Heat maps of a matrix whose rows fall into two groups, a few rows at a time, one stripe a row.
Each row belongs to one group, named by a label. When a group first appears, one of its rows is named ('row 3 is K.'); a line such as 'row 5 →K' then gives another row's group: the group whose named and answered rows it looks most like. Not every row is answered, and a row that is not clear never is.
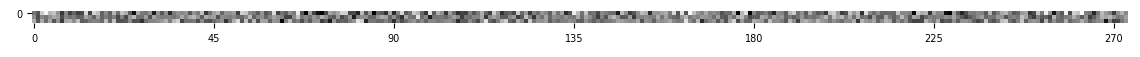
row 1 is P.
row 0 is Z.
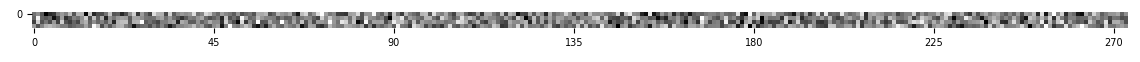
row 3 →Z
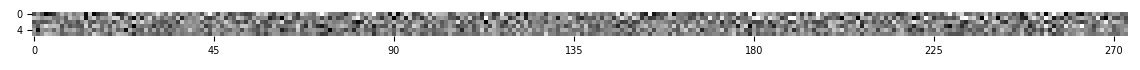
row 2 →P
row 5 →Z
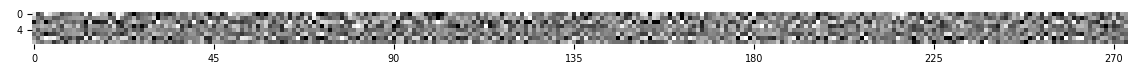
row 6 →Z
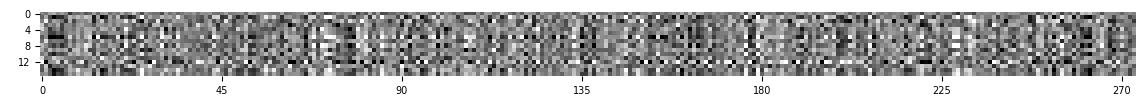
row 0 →Z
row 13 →P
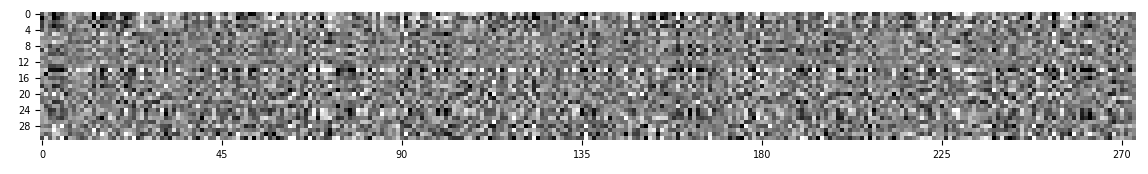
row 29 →Z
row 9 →P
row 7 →Z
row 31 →P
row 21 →P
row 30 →Z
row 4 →P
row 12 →Z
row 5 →Z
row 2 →P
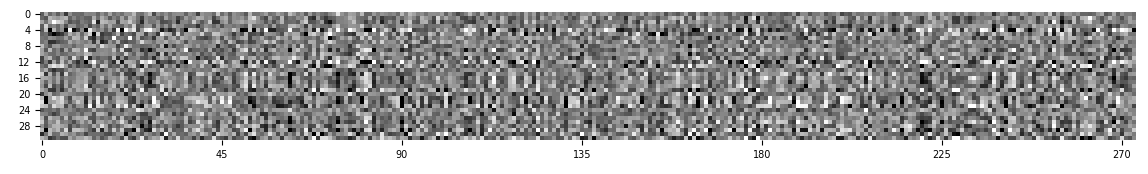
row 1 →Z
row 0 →P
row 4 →P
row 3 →P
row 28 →Z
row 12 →P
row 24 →P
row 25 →Z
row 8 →Z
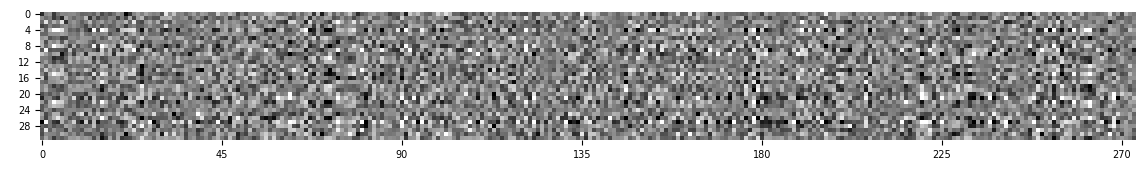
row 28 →P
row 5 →Z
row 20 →P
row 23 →Z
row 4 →Z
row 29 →P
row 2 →P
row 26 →Z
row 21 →P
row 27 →P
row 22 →Z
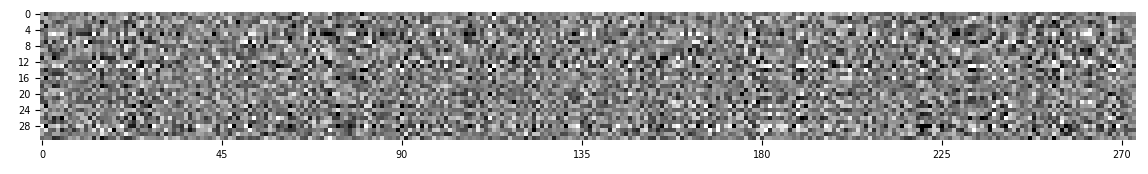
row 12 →Z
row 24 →P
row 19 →Z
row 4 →Z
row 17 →P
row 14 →P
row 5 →Z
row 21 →P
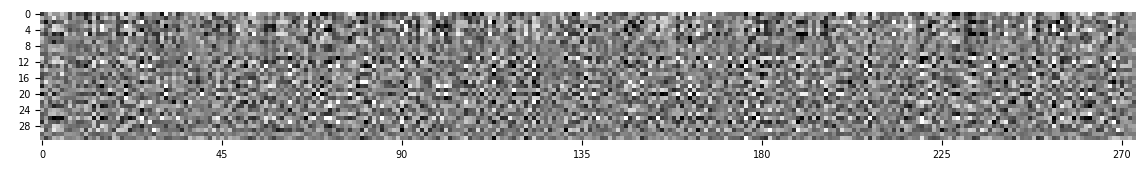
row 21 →Z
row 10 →P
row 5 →P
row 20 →Z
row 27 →P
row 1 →Z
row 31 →P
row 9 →Z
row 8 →Z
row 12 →Z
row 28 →Z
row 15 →P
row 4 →Z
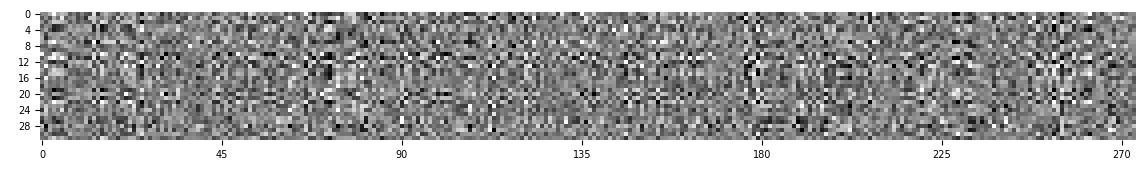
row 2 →Z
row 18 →P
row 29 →P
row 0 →Z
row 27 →P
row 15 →Z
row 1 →P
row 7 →Z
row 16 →P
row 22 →Z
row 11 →Z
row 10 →Z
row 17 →P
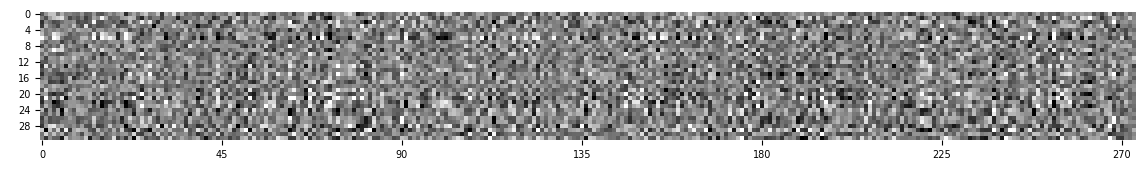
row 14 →Z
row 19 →P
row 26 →P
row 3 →P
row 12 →P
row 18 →Z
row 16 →P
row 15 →P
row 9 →Z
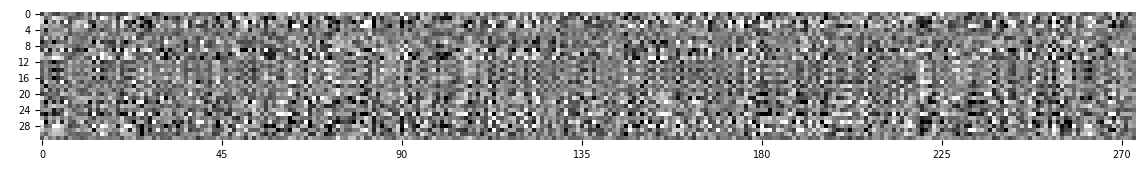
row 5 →Z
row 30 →Z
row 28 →Z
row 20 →P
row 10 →Z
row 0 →P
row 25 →P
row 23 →Z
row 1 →Z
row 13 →P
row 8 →Z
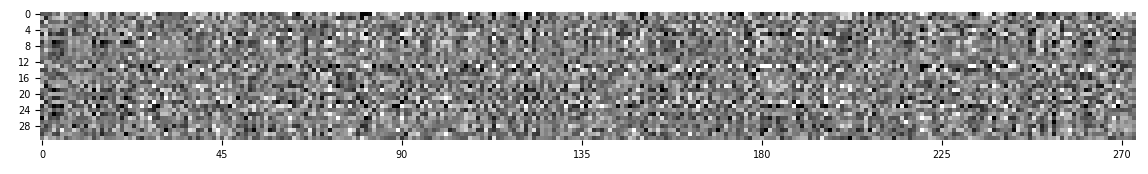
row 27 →P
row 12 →P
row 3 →Z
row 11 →P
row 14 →Z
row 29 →P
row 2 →P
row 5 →P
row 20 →Z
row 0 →P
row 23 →P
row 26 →P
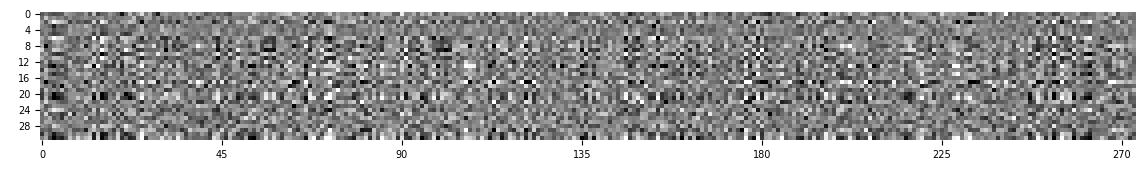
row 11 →Z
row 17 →P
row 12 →P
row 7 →Z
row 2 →Z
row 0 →P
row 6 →Z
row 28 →Z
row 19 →P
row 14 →P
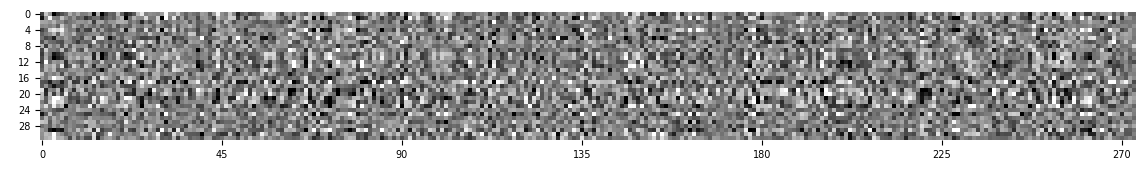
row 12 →P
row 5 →P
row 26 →P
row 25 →Z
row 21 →Z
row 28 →P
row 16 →Z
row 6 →Z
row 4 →Z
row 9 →P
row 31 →Z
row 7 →P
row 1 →Z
